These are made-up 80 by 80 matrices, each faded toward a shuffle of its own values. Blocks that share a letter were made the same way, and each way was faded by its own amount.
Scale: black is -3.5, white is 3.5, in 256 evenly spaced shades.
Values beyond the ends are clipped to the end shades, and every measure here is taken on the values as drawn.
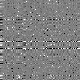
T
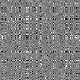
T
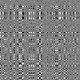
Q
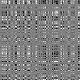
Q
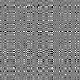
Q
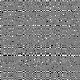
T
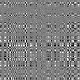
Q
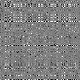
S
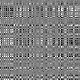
Q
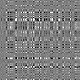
Q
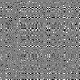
S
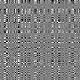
Q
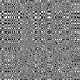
T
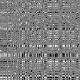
T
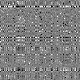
T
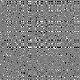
T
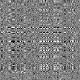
S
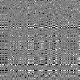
S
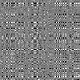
S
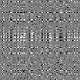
T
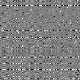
S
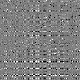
T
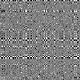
S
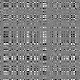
Q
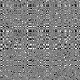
T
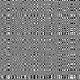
Q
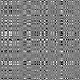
Q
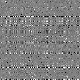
S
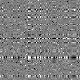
S
